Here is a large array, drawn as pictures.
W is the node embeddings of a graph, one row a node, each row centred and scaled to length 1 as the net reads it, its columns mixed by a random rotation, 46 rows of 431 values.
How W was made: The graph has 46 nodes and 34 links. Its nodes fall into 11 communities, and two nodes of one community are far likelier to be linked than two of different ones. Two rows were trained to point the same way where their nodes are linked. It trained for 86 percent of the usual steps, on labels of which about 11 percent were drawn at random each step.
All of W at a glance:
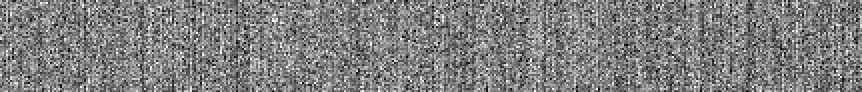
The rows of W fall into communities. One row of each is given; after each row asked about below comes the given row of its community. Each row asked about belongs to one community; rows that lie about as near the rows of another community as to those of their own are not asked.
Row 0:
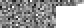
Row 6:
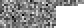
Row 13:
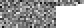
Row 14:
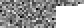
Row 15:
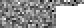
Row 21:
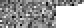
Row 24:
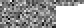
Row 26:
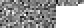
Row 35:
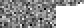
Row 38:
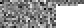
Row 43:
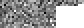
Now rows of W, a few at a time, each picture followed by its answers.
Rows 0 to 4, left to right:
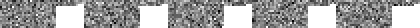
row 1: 15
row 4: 14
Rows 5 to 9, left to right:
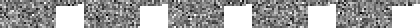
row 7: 21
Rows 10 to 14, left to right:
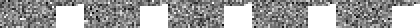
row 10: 21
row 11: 6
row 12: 35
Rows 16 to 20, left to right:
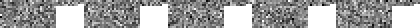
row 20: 15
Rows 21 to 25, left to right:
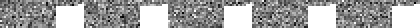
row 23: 0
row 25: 13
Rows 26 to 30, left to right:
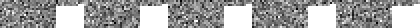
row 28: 0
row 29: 35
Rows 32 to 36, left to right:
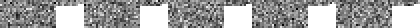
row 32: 24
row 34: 43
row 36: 21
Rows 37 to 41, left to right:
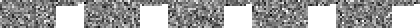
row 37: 0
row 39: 43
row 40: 14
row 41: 38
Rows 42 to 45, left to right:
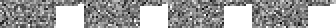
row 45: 43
